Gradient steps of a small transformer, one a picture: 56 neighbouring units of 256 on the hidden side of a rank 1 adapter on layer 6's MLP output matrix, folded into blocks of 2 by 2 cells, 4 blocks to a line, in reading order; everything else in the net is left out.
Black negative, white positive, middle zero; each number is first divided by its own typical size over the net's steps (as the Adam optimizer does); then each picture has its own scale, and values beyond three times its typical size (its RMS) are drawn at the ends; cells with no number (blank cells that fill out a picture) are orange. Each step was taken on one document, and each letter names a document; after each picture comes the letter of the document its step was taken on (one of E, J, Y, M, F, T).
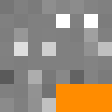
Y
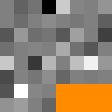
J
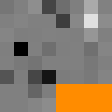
Y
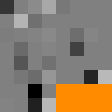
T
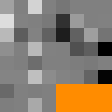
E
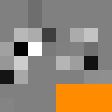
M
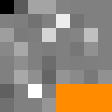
T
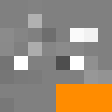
M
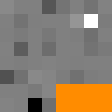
Y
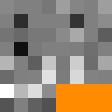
J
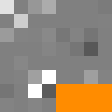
T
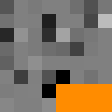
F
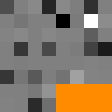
Y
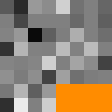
J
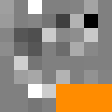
E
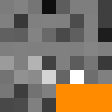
J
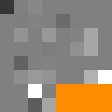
T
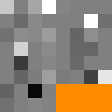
T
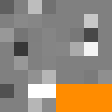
T
